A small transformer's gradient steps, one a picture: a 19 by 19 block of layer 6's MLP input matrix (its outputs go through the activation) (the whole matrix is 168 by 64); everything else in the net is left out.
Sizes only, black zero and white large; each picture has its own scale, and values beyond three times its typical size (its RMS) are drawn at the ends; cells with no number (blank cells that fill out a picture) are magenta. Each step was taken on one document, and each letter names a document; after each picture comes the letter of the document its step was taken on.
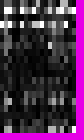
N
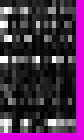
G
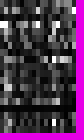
G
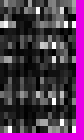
N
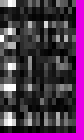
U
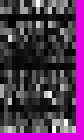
N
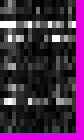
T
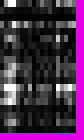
U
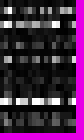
G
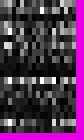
N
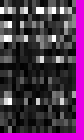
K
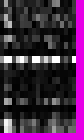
G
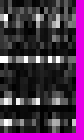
G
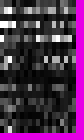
U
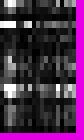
T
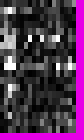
U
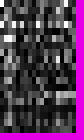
K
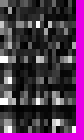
K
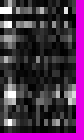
T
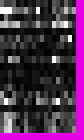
K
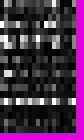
G
